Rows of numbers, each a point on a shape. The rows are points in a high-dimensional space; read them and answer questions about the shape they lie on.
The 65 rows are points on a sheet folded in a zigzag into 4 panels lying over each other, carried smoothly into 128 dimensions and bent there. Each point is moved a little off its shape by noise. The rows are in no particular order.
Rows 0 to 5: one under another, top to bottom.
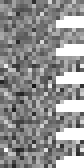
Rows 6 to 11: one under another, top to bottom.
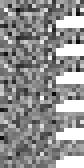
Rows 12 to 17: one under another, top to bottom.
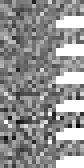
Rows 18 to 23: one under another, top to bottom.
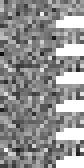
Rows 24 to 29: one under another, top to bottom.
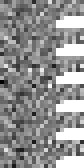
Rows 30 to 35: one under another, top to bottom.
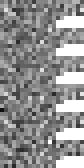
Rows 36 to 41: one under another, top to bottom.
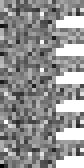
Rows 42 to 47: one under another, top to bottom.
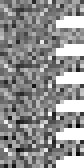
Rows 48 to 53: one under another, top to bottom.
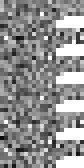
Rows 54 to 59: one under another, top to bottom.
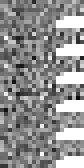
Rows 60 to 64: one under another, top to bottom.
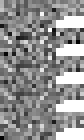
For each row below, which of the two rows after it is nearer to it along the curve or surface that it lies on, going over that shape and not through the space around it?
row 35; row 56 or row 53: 56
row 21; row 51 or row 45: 51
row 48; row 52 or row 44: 44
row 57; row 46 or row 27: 46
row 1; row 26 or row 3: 3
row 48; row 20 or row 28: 20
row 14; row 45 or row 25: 45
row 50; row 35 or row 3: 3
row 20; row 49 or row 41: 41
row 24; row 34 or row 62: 34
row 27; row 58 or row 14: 14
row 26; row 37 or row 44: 44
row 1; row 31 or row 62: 31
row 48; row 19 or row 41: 19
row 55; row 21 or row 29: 29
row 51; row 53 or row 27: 53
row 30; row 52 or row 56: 56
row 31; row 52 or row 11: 11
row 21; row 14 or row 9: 9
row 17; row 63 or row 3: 3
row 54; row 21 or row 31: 31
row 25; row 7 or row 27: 27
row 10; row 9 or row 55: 55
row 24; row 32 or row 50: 50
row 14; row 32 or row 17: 17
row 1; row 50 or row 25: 50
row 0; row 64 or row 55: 55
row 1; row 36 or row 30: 30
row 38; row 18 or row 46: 18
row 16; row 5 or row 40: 40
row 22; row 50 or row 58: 50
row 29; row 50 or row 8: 50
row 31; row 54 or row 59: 54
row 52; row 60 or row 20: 20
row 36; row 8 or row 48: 8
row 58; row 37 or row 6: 37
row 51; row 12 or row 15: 15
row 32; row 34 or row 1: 34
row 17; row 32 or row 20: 32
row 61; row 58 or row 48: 48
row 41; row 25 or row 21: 21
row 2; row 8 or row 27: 8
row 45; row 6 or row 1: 1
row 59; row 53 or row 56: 53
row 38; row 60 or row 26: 60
